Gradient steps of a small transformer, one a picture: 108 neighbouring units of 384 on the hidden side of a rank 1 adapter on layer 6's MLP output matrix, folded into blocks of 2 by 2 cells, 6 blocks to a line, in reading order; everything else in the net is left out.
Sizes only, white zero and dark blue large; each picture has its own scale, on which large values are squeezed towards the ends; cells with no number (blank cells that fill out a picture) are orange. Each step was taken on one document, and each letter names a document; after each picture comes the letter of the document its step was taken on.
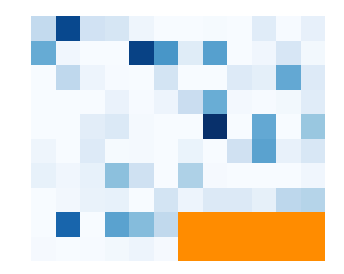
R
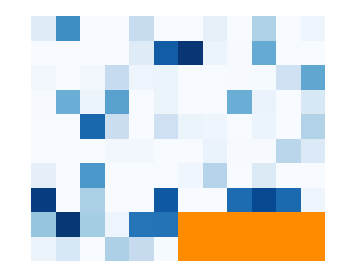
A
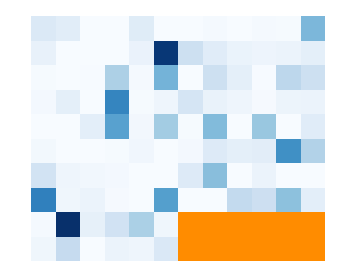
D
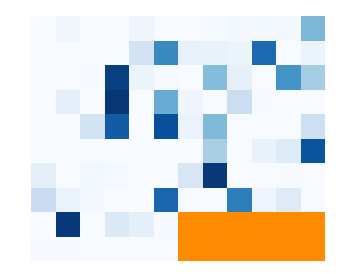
A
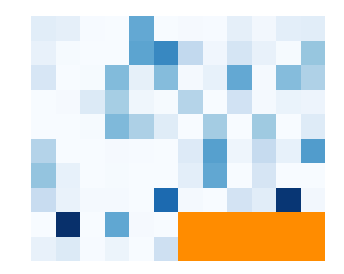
D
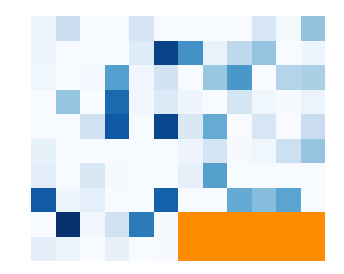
A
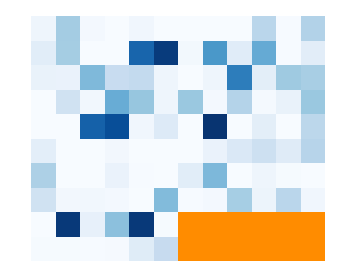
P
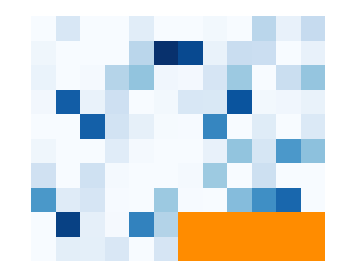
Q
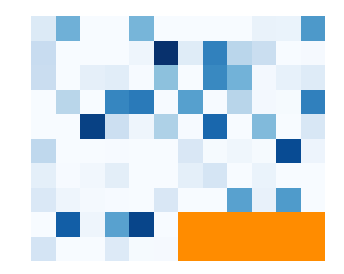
Q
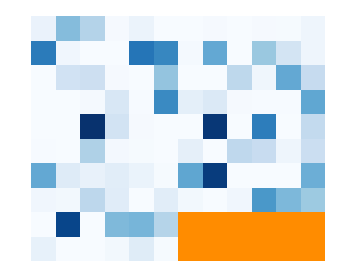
R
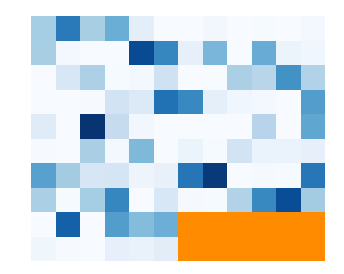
R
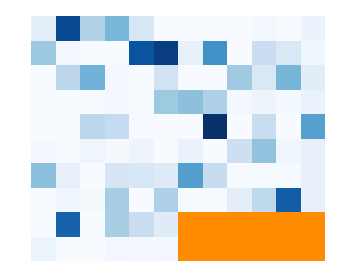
R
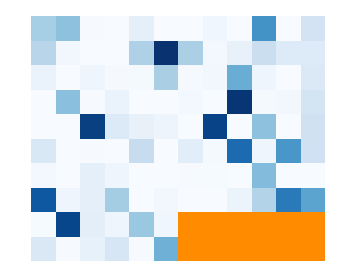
P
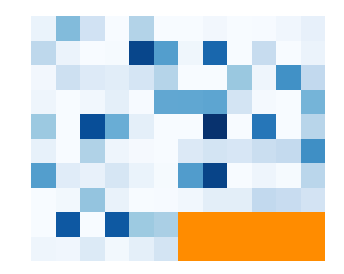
R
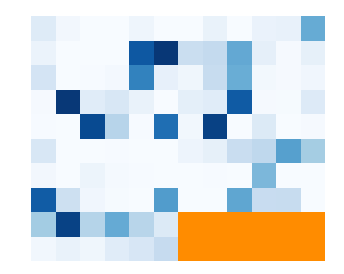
Q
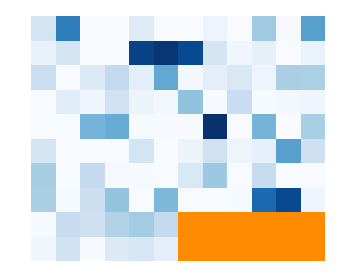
P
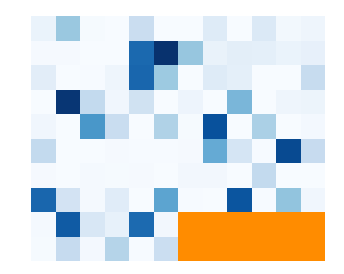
Q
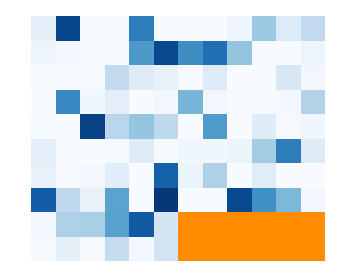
D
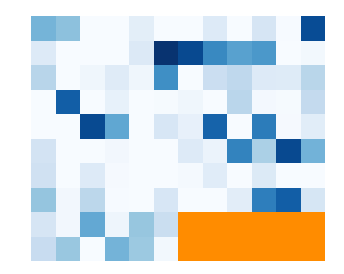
P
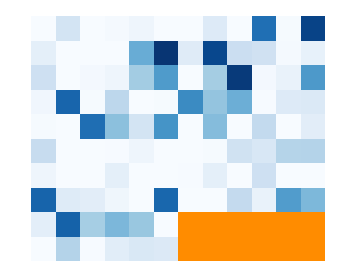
D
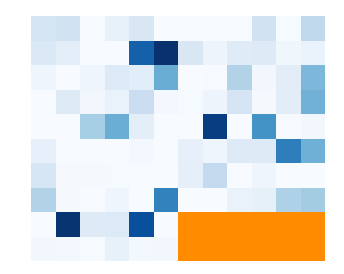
P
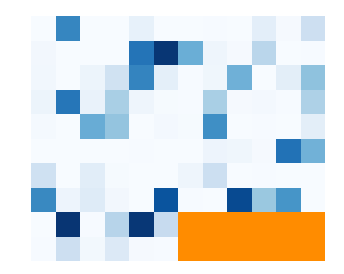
Q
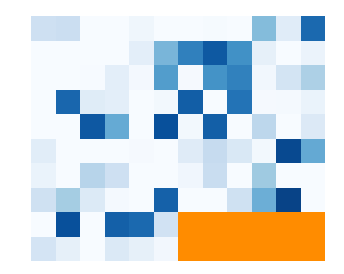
A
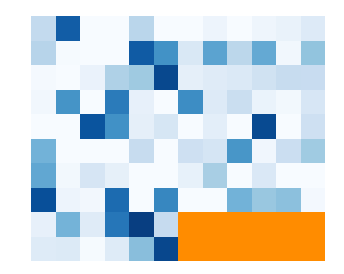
D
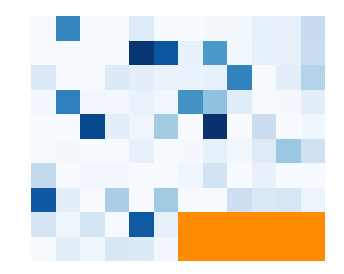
D
